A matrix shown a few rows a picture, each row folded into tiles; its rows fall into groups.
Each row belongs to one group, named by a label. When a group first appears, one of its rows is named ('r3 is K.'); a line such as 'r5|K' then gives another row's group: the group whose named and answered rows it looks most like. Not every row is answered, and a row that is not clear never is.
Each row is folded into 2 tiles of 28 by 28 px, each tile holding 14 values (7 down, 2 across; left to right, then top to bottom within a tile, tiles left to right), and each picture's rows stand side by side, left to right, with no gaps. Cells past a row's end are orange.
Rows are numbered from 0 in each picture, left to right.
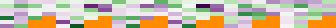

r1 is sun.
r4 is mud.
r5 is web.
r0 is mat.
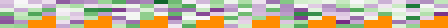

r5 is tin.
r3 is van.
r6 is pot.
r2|van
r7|web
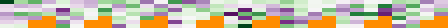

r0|tin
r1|pot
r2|mat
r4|tin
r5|pot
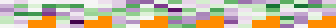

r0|mud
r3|pot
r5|mat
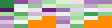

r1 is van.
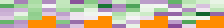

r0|mud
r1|mud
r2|mat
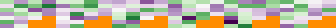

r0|mud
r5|mat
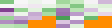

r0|pot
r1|mat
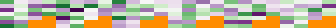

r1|van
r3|web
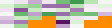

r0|van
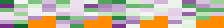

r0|tin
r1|sun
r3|web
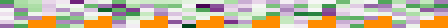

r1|web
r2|tin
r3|sun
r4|van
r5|mud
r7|mud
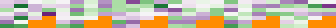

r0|web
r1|web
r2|mud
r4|pot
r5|web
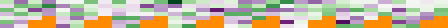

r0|mud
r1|tin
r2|sun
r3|tin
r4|van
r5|van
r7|pot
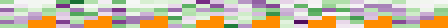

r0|pot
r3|mat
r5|mud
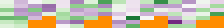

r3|van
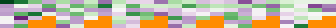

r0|tin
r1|mud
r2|mud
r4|web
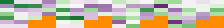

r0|mat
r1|sun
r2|sun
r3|pot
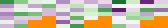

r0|tin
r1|web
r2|van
